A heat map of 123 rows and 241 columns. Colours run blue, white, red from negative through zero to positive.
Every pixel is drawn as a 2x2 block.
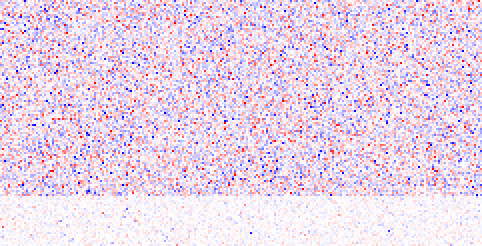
A horizontal seam about 80% of the way down splits the table, and the bottom part is calmer. Neither half mirrors the other. There is no overall slope. No single row or column stands out from its neighbours. A few values lie far out on both sides of the bulk.
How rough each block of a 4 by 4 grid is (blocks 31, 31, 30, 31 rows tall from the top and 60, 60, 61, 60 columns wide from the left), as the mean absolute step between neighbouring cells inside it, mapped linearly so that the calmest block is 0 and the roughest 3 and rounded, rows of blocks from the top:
3 3 3 3 | 3 3 3 3 | 3 3 3 3 | 0 0 0 0
